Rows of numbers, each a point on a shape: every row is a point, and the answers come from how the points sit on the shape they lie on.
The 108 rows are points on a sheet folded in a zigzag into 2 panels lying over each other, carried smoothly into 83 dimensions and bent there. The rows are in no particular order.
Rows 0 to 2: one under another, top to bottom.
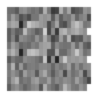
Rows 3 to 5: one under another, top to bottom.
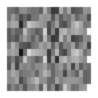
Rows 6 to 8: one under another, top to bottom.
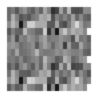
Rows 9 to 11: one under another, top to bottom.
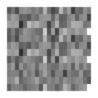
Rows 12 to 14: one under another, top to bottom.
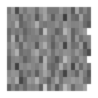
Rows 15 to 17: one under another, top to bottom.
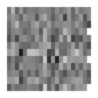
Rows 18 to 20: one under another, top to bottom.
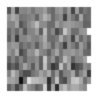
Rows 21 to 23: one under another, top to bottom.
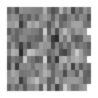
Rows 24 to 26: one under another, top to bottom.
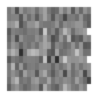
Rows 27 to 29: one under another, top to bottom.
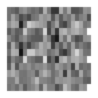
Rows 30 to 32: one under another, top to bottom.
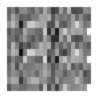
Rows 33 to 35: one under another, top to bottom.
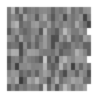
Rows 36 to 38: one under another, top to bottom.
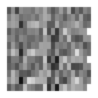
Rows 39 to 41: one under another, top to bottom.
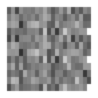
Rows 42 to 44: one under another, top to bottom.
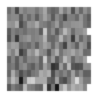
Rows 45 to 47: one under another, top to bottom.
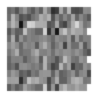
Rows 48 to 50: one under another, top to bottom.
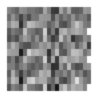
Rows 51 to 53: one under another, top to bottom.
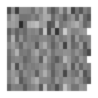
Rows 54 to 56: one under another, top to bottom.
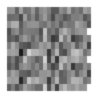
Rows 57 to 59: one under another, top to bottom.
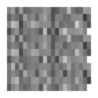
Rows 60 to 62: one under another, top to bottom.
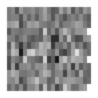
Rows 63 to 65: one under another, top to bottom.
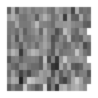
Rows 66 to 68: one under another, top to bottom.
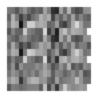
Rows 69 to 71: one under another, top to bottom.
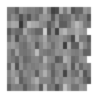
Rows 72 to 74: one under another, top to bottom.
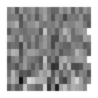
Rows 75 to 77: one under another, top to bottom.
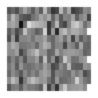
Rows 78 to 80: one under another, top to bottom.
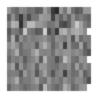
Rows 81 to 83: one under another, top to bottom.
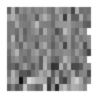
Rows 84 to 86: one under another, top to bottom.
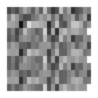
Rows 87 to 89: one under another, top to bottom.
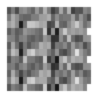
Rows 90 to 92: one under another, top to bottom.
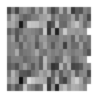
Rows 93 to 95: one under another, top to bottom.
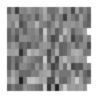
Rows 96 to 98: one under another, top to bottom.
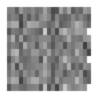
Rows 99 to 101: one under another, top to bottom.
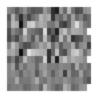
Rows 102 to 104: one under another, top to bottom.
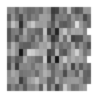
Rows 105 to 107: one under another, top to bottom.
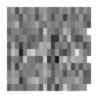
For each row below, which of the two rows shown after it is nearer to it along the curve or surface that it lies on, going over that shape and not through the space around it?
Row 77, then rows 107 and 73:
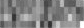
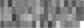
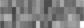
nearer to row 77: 107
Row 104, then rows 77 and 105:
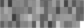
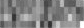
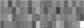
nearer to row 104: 77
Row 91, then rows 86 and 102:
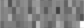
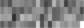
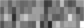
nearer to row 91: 86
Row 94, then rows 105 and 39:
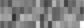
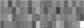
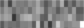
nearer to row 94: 105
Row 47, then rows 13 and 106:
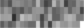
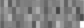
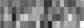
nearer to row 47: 106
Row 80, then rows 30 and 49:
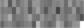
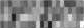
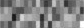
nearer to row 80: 49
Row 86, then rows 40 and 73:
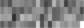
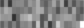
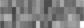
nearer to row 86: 73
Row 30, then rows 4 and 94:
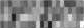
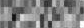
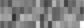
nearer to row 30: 4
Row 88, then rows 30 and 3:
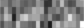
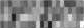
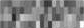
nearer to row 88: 30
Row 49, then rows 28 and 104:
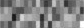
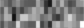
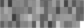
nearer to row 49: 28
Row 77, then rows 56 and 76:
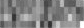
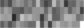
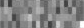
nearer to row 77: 76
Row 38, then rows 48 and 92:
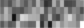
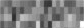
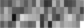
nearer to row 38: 92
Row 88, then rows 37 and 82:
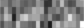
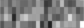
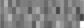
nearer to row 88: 37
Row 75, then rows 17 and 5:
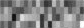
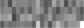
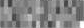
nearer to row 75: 17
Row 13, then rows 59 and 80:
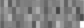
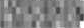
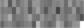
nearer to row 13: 59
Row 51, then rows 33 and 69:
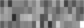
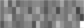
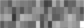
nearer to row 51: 33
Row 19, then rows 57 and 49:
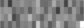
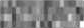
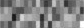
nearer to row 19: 49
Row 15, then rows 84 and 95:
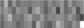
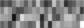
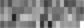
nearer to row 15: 95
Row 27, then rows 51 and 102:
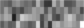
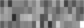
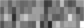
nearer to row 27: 102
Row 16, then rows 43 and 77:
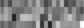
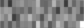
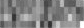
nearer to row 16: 77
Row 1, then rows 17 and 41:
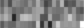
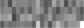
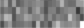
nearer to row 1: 41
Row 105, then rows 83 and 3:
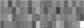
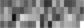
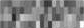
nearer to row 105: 3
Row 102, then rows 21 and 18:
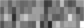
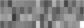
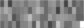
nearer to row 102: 18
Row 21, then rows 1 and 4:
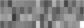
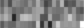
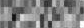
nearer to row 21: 4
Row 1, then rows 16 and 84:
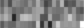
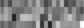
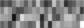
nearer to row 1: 16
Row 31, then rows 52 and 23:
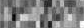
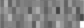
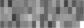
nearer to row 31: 23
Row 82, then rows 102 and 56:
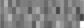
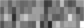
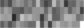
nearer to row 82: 102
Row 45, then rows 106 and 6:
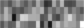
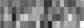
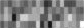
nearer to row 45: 6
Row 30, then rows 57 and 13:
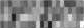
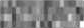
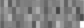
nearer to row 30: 57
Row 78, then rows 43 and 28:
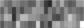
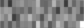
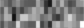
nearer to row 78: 28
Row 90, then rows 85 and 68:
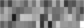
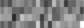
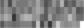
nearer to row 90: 68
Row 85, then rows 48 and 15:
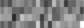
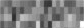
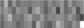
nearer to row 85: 48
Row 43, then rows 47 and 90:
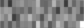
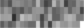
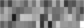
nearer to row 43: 47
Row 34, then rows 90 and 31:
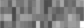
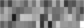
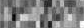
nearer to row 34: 31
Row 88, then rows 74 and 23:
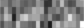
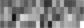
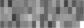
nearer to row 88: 74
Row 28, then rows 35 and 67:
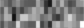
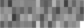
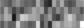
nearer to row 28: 67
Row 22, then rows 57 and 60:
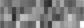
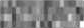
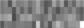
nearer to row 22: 60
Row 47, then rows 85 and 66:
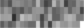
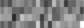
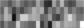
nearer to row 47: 85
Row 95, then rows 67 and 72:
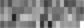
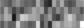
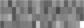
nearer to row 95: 67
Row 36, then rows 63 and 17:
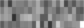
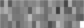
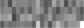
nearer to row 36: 63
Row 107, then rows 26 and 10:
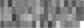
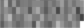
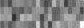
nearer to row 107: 26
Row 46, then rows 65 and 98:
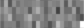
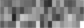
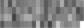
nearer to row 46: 98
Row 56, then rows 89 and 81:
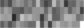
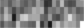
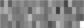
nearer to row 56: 89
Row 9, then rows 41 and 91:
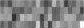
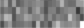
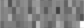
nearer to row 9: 91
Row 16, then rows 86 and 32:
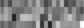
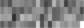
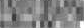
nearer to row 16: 32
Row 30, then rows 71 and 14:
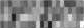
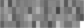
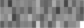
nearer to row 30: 71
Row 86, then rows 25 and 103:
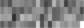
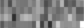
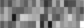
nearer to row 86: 103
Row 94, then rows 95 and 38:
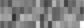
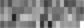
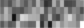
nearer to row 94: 38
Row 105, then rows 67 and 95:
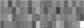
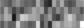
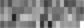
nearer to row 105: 67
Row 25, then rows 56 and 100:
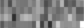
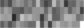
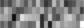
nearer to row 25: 100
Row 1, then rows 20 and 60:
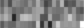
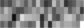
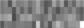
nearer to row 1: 20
